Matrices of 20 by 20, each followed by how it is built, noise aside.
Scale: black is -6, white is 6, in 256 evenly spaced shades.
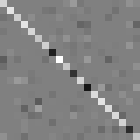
diagonal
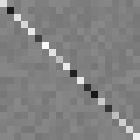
diagonal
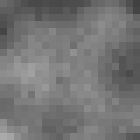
smooth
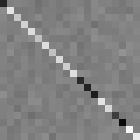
diagonal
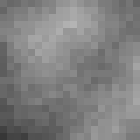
smooth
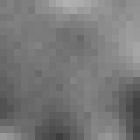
smooth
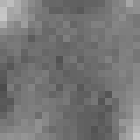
smooth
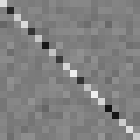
diagonal
